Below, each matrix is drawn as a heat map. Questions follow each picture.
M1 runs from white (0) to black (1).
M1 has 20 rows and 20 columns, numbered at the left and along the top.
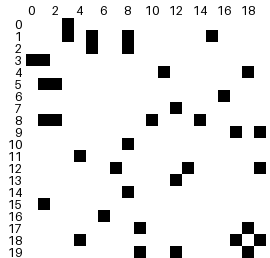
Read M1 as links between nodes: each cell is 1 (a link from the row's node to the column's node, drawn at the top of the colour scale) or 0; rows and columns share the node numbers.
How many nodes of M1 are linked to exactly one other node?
9
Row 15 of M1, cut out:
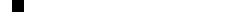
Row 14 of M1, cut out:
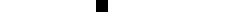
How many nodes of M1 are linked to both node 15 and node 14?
0
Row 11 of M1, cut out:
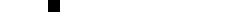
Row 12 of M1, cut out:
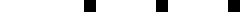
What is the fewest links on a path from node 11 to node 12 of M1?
4
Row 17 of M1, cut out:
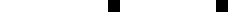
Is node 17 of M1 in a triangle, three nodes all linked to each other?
no
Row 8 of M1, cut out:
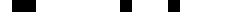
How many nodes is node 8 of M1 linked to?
4
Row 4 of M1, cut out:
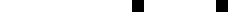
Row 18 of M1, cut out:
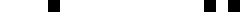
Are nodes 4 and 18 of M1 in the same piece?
yes
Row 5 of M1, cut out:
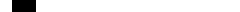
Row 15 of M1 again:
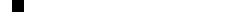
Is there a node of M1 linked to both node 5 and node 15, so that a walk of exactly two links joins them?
yes
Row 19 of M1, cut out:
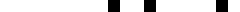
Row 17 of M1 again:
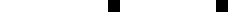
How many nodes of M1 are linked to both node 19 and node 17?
2
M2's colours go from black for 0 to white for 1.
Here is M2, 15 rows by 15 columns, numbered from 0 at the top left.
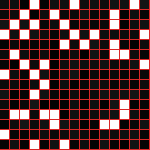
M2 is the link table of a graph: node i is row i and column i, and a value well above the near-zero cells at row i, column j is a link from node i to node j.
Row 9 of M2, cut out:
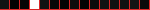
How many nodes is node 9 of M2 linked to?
1
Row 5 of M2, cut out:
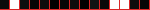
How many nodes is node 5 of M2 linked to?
3
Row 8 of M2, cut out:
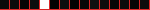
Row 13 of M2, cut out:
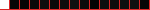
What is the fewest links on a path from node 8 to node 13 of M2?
6
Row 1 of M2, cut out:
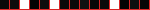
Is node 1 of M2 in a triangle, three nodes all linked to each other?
yes
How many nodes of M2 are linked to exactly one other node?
4
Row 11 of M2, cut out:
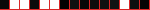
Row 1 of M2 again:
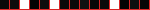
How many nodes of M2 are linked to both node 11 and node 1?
2
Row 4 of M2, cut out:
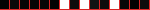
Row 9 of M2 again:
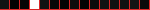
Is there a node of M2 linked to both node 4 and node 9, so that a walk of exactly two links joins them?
no
